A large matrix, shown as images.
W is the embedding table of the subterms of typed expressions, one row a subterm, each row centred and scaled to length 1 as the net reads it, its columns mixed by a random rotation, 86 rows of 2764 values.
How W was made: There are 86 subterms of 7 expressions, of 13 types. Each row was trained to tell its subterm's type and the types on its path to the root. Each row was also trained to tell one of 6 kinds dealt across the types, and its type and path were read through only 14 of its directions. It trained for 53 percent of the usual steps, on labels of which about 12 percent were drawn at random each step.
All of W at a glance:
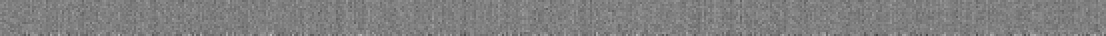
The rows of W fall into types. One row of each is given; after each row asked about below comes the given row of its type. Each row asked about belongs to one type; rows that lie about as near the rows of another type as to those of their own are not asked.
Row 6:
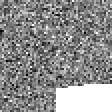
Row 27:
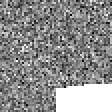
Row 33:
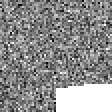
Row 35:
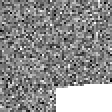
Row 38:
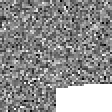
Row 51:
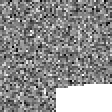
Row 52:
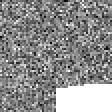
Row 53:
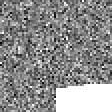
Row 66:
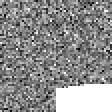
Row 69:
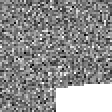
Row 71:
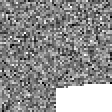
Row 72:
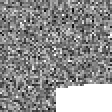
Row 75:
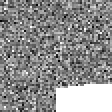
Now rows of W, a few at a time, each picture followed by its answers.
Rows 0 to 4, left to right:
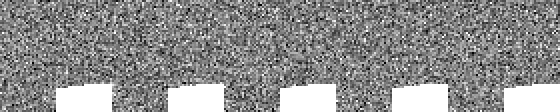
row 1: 51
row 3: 71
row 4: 69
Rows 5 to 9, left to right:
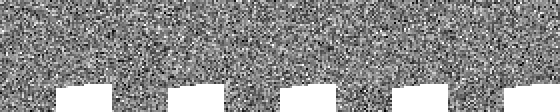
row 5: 38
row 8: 75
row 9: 35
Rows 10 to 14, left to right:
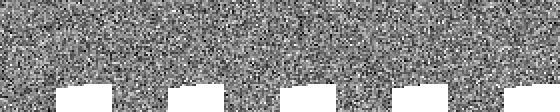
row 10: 72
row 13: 52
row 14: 38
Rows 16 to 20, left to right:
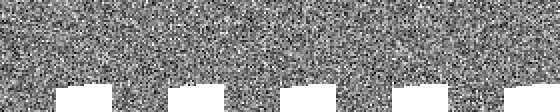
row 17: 52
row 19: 52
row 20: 71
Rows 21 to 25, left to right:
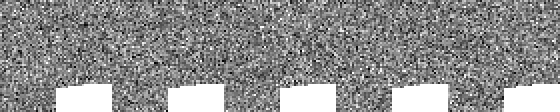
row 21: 72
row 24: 38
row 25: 75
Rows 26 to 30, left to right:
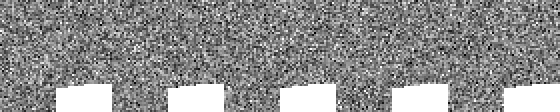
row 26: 72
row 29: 75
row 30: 35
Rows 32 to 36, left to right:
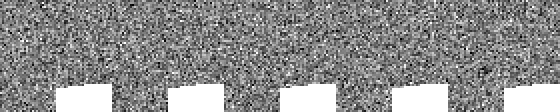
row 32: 69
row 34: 69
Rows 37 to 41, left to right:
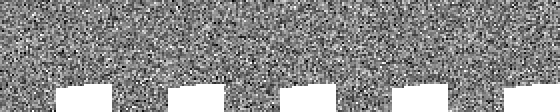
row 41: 69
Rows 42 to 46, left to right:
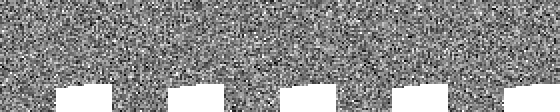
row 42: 38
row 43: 69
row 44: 66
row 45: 52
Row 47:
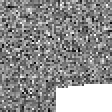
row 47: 75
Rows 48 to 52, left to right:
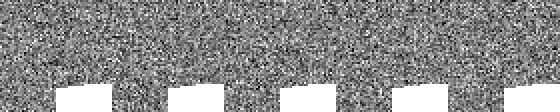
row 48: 69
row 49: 75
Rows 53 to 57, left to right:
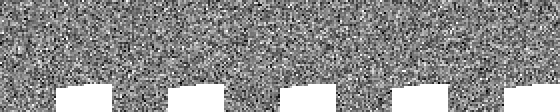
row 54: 75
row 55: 75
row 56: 38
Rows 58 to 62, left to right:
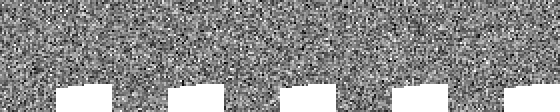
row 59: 6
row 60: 66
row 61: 72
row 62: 53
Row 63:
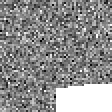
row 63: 69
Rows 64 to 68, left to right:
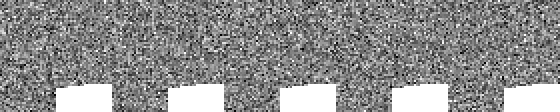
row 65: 66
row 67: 51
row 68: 71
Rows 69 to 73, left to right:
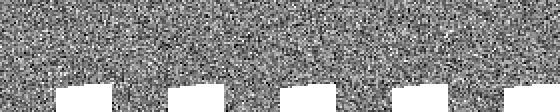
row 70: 35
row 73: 38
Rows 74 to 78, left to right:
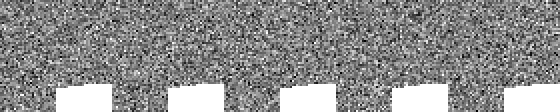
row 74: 38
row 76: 66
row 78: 35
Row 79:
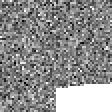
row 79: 66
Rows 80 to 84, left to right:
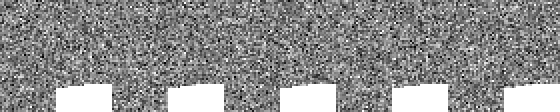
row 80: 52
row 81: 66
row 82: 52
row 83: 52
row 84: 27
